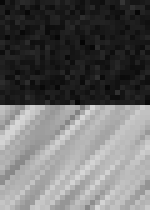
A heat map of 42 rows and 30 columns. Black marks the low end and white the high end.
The table splits into 2 rows of 1 panel. Panel 1,1: very low, fine-grained, faint in contrast. Panel 2,1: high, slanting up to the right.
